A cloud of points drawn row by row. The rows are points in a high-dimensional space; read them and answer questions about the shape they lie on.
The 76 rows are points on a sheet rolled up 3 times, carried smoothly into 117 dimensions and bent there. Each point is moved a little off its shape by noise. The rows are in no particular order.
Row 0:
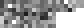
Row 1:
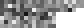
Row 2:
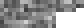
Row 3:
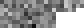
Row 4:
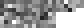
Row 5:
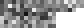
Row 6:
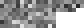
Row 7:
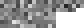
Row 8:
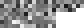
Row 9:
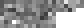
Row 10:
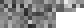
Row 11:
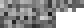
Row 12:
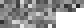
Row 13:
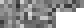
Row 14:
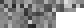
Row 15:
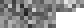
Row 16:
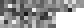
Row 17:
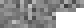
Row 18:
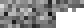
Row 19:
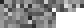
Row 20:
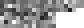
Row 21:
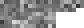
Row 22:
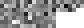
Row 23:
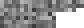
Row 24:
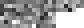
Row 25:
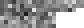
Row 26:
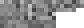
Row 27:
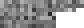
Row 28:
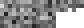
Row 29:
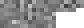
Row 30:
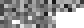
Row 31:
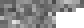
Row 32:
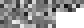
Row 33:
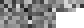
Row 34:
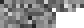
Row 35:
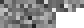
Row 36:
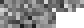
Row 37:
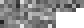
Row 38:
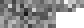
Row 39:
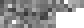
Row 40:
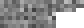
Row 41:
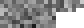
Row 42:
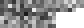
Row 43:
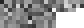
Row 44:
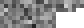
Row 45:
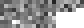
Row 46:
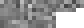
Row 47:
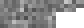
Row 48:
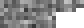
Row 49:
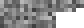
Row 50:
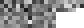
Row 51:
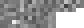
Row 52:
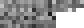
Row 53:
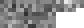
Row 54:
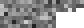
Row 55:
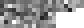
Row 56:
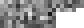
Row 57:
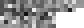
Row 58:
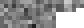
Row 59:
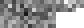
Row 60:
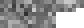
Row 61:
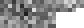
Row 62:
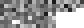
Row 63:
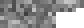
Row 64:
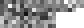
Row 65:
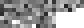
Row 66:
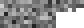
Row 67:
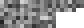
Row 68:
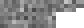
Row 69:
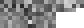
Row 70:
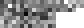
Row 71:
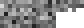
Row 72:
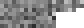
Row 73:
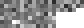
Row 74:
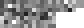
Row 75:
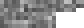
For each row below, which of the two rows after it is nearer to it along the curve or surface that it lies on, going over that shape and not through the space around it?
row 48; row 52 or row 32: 52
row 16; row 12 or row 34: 34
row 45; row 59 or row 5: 59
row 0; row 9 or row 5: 5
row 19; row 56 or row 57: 57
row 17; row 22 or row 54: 54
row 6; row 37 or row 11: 37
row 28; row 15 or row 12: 12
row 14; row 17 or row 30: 17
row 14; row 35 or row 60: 60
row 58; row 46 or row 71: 46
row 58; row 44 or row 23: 23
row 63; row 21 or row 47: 21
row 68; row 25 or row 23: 23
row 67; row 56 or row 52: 56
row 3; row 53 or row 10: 10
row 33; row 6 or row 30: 30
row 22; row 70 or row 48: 70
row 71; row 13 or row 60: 13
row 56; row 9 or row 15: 9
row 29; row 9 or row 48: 48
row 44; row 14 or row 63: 14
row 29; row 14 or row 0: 14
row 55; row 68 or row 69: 69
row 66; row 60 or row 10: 10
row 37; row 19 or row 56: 56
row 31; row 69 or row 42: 69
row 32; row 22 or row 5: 22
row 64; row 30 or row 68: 30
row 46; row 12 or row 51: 51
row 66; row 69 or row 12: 12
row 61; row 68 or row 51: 51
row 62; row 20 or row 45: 20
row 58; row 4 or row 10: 10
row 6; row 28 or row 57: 28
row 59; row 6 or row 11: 6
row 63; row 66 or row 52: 52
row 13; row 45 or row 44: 45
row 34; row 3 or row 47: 3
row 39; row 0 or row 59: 59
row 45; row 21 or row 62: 21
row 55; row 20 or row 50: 20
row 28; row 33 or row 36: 36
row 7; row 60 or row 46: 46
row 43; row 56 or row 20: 20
